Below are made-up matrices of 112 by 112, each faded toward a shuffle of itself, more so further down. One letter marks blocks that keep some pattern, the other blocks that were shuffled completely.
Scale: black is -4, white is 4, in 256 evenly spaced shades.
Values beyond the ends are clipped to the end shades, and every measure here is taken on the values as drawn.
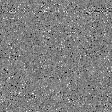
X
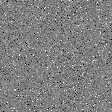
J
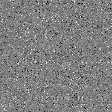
X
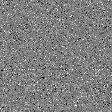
X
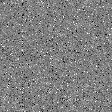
X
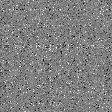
X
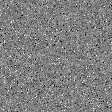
J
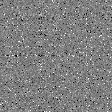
X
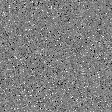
J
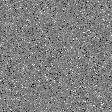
J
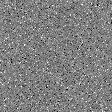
J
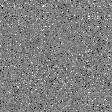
X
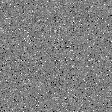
X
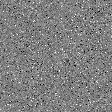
J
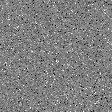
J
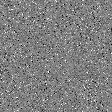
J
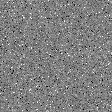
J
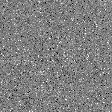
X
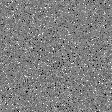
J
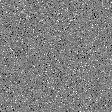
J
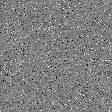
X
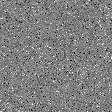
J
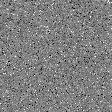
J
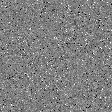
J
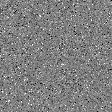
X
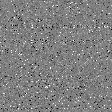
X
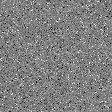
J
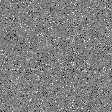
X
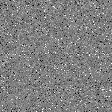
X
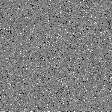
X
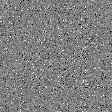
X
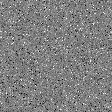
J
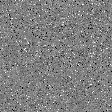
X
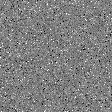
J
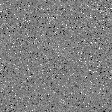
X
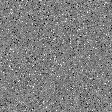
J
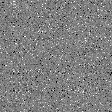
X
